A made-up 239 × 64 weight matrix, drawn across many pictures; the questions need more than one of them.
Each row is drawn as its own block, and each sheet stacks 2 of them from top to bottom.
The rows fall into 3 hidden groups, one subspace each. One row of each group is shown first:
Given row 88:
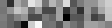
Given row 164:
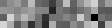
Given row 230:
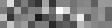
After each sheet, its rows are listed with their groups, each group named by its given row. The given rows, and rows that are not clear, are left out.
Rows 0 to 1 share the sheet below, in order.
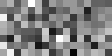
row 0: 164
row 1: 230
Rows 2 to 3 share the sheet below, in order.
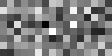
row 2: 230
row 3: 164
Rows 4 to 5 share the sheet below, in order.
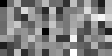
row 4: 88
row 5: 230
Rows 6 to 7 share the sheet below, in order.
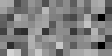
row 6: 88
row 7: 88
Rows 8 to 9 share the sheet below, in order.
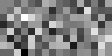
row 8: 164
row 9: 230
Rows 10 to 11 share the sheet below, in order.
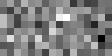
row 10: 88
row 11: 230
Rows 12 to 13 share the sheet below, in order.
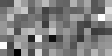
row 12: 88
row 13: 164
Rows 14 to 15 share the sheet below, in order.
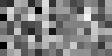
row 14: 164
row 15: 164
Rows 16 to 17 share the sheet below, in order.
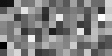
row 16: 88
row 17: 164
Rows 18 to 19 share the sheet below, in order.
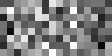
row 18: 230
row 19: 230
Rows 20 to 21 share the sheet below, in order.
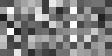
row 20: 230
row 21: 230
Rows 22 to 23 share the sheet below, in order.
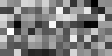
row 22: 88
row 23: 230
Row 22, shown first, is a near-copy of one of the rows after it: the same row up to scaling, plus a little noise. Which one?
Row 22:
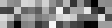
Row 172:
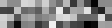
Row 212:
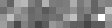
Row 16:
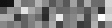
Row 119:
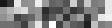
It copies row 172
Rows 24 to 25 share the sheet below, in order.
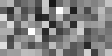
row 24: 230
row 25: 164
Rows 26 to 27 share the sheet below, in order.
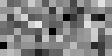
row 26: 88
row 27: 164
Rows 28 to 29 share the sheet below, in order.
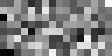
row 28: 164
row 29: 164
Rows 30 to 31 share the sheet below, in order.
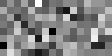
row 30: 230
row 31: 164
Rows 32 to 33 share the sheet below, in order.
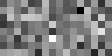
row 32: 164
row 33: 164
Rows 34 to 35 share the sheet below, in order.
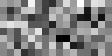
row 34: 164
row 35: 230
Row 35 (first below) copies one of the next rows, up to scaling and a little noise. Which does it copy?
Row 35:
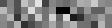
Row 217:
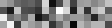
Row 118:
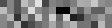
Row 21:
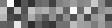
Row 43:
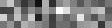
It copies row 118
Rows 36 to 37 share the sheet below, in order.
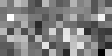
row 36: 88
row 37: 230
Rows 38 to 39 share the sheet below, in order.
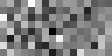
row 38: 164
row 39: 230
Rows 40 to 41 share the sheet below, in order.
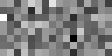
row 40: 164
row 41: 230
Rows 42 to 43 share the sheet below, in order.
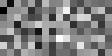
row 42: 230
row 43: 230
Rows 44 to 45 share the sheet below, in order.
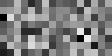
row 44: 164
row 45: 164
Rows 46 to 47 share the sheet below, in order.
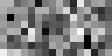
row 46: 230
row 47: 164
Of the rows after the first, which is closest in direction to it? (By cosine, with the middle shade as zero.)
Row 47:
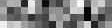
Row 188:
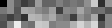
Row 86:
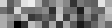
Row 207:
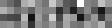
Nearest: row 207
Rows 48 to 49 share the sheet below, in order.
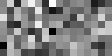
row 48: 164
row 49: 164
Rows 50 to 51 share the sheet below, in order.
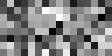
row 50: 88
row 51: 230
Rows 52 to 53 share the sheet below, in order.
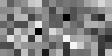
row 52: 88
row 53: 230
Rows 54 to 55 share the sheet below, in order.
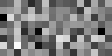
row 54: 164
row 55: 230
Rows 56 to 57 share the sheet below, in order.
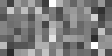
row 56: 230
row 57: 164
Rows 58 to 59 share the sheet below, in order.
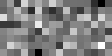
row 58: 164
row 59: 88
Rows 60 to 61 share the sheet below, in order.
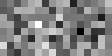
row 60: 88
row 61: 164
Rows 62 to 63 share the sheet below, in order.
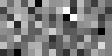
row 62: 230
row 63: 164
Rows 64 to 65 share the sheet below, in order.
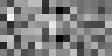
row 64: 230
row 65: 230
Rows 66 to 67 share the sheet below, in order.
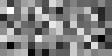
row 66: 230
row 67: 230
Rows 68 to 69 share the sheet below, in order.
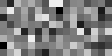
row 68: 230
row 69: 164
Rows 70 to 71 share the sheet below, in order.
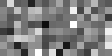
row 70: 230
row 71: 88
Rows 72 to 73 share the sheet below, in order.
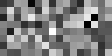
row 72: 164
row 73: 230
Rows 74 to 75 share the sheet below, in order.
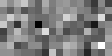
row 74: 88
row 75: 88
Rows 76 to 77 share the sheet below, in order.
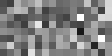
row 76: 88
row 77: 230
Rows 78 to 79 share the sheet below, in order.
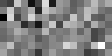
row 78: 164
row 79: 88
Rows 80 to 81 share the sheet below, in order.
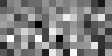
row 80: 88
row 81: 230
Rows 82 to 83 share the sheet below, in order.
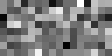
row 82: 164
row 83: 88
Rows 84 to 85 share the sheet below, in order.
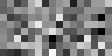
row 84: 88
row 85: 164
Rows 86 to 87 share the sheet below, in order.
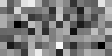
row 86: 88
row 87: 88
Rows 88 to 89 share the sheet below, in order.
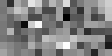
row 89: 88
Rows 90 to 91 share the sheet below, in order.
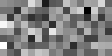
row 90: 164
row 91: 164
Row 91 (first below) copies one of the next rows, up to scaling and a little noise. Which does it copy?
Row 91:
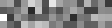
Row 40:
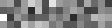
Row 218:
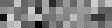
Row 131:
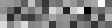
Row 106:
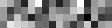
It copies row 40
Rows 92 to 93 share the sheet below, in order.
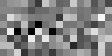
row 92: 88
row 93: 230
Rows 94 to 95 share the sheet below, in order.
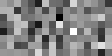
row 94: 88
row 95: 88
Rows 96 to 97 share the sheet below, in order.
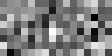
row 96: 164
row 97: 164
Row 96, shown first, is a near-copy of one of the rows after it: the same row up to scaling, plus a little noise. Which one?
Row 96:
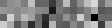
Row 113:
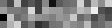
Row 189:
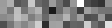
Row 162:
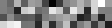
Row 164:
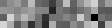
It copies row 164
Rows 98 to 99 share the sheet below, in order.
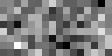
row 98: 164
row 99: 88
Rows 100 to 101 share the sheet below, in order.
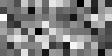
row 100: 164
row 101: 230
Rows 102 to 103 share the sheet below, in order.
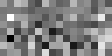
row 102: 88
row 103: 230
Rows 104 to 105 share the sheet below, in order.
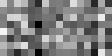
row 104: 88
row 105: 88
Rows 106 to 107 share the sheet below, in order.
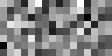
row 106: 164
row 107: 164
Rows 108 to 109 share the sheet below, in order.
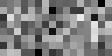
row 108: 164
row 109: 164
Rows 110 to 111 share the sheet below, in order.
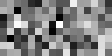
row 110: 88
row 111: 230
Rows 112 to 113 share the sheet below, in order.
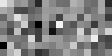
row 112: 88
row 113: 164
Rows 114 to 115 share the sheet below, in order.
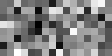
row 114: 164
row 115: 88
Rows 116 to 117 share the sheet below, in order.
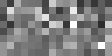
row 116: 230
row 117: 88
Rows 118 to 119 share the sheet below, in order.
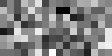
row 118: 230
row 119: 88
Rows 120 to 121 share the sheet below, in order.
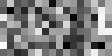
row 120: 230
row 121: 88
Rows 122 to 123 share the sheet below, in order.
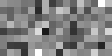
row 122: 230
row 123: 88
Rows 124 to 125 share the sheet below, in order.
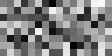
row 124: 164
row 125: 230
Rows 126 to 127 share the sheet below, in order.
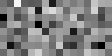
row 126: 164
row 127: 88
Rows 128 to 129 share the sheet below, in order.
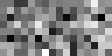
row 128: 88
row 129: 230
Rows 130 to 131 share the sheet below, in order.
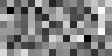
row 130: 230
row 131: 164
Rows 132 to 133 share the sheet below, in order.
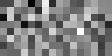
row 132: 164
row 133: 230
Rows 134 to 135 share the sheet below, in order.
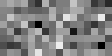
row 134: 88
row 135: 88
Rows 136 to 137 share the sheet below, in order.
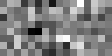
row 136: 164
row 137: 230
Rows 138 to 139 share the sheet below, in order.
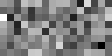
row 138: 164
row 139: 88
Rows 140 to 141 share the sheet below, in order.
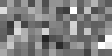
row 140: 230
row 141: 88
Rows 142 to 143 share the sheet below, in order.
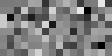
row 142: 164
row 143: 88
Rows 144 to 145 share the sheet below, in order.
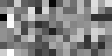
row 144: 164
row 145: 164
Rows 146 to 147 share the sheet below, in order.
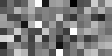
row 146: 88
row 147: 88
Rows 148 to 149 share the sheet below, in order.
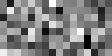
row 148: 230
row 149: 164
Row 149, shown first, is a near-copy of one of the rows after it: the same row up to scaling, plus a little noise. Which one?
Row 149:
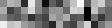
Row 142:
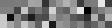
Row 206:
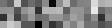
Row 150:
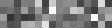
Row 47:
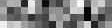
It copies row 47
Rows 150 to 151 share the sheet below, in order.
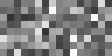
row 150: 164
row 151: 230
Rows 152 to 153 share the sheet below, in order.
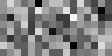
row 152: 230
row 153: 230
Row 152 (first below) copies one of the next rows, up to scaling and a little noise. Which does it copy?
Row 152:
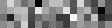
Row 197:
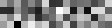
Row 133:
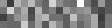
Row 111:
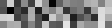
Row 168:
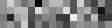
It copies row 168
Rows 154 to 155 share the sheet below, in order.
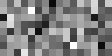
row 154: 164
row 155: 230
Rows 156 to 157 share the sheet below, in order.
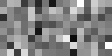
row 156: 164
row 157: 230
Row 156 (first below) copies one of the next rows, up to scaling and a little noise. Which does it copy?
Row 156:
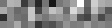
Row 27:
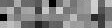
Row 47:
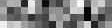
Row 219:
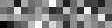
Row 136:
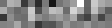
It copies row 136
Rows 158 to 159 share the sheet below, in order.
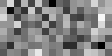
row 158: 230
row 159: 88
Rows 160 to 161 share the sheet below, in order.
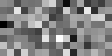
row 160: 164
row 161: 230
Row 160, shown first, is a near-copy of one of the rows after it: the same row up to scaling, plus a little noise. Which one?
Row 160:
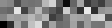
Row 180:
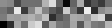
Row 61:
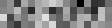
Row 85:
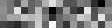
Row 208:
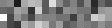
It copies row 180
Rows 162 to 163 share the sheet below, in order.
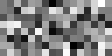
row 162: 164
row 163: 230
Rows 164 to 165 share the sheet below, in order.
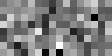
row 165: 88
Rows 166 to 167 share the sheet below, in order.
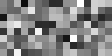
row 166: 164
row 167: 230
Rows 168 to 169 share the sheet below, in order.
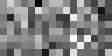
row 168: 230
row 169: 230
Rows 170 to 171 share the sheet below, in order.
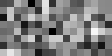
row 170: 164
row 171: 164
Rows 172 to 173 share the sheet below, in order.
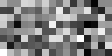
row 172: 88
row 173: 164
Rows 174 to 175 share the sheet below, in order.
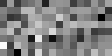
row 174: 88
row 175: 164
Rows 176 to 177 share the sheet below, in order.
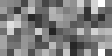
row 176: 164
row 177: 230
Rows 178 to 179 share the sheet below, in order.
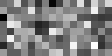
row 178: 164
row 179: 230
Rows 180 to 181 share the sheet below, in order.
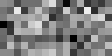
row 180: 164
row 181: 230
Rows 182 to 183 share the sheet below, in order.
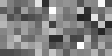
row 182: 164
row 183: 164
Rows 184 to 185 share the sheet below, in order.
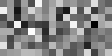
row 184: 230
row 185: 164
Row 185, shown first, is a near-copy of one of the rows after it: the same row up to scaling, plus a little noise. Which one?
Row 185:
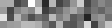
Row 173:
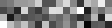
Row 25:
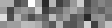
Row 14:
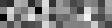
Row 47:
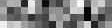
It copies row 25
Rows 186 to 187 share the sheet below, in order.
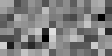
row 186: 88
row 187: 164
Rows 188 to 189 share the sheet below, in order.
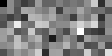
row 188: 88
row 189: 164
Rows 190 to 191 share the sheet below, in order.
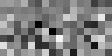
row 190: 88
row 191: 230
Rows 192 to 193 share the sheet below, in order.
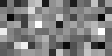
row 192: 88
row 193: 88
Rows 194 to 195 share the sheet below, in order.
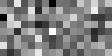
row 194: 164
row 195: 164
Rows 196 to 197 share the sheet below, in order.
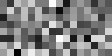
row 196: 230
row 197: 230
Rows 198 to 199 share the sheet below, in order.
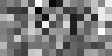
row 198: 230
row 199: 88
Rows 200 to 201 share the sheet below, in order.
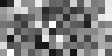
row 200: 88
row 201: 230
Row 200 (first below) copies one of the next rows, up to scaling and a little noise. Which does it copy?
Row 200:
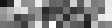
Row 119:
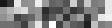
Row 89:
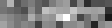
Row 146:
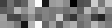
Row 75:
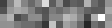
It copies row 119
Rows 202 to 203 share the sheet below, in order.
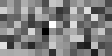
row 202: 230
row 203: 164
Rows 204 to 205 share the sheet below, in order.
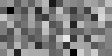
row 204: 230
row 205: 230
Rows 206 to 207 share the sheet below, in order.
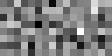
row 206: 164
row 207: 230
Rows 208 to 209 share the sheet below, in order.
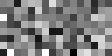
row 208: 164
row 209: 230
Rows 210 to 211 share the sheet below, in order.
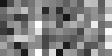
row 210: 88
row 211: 88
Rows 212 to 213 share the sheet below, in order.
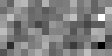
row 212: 88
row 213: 88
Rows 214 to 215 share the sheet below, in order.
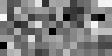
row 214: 88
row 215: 164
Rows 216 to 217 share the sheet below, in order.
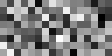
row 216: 230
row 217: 230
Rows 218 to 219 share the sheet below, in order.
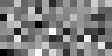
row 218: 164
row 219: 164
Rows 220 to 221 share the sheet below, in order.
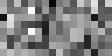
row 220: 164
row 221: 164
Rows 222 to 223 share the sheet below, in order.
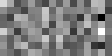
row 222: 88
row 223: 88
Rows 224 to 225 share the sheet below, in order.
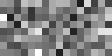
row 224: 164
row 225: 88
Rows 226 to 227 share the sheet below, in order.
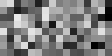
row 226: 88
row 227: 88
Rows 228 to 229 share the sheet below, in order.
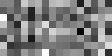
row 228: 164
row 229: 164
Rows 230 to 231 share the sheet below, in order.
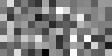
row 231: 230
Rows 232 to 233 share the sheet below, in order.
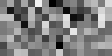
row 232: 230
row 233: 88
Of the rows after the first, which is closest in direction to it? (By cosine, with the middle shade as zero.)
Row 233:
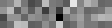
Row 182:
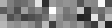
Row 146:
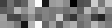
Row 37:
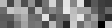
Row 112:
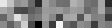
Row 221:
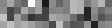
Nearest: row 112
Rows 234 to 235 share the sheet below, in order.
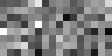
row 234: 88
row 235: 88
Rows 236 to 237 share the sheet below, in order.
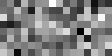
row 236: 164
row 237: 164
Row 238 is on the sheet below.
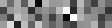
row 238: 230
